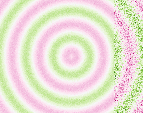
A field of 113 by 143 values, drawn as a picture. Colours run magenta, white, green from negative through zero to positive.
Seam: vertical, 80% of the way across, the left part calmer. Average level on the scale: 50%. Rings: centred on the centre. Slope: none.
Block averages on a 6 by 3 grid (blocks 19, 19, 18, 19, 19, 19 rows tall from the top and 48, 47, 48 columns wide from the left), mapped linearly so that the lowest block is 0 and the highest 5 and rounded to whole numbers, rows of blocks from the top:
252 | 404 | 252 | 252 | 404 | 252
